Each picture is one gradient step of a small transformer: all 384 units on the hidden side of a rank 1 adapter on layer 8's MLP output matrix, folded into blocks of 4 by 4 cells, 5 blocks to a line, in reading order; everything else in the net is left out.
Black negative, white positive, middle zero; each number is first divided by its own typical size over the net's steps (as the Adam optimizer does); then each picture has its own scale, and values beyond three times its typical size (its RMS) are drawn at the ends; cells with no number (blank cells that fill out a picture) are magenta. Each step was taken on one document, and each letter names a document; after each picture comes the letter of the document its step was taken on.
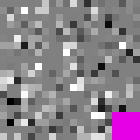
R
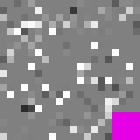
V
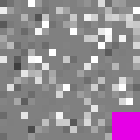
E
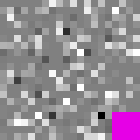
R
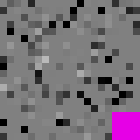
V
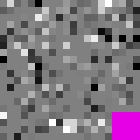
E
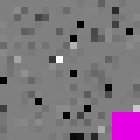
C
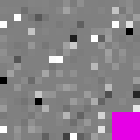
C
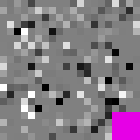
V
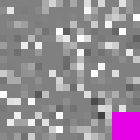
R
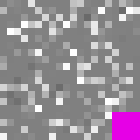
V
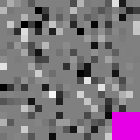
V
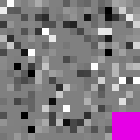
E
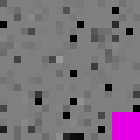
C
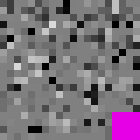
E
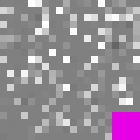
E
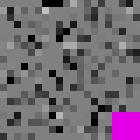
R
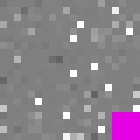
C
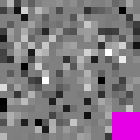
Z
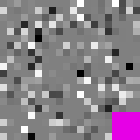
V
